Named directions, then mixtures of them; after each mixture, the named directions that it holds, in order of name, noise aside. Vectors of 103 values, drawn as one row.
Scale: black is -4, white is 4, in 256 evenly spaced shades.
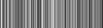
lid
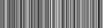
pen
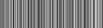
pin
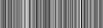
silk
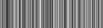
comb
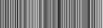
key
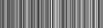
comb, pen, pin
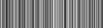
comb, lid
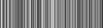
lid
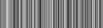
comb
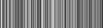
lid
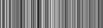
lid, pen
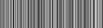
pin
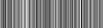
silk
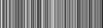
lid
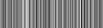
silk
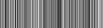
key, pen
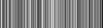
lid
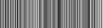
key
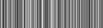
key, lid, silk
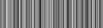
comb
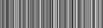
comb, pin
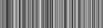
comb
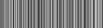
pin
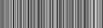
pin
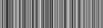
comb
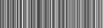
key, pen, pin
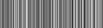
comb, pin, silk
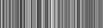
key, lid, pen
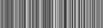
comb, silk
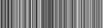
comb, lid, silk
